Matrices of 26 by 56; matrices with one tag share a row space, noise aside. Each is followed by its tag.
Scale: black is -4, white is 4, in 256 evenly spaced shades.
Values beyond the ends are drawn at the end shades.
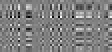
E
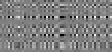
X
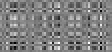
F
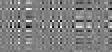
E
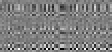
X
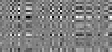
E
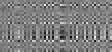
X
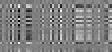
E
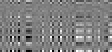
E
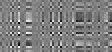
E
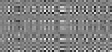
X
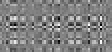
F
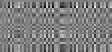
X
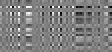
E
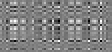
F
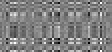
F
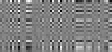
E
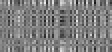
X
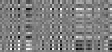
E
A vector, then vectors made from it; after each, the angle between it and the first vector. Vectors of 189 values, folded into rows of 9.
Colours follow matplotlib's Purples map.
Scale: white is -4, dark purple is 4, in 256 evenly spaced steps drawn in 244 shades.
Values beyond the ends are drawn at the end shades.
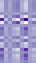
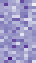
partly opposed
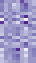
nearly opposite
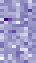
partly opposed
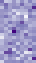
orthogonal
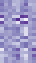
nearly opposite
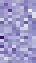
partly opposed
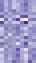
nearly opposite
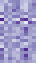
nearly parallel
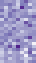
partly opposed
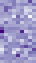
orthogonal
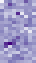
orthogonal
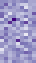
partly opposed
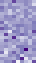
orthogonal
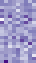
partly opposed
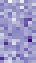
orthogonal
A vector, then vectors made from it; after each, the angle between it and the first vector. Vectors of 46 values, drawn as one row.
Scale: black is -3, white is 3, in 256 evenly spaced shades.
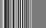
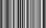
partly aligned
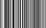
nearly parallel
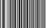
partly opposed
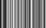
orthogonal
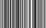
partly aligned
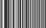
nearly parallel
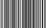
partly aligned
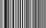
nearly parallel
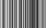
partly opposed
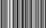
orthogonal
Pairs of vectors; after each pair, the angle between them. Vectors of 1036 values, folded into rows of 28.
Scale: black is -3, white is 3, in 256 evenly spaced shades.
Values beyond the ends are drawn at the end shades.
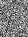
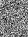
partly aligned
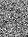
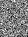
partly aligned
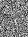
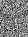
nearly parallel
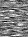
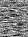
nearly opposite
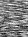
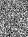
orthogonal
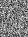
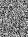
nearly opposite
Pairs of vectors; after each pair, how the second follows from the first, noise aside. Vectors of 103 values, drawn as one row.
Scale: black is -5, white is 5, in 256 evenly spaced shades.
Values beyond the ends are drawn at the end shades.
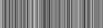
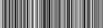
scaled up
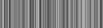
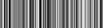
scaled up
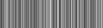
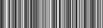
scaled up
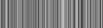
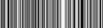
scaled up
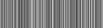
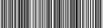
scaled up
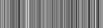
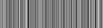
sign-scrambled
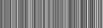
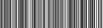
scaled up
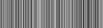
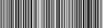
scaled up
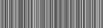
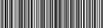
scaled up
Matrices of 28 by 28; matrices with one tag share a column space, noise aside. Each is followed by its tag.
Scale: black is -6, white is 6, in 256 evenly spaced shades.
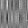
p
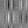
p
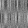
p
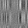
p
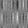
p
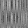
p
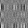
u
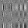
u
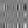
u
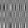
u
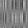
p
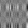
u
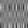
u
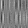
p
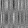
p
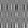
u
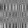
u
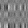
u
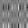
u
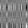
u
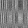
p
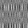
u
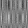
p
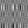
u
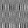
u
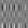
u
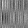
p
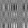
u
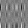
u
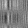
p
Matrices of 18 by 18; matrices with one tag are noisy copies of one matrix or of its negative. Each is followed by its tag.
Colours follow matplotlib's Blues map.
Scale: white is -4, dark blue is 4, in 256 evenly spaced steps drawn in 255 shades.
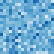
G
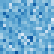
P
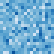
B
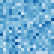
G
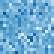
P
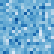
B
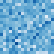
G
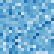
G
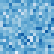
P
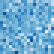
P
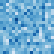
B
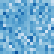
P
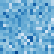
P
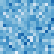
P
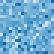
G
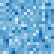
B
